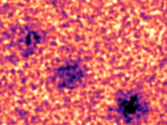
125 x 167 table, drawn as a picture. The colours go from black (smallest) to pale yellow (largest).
There are three dips. The bottom right is the ninth with the lowest average. The field is mottled with small blotches.
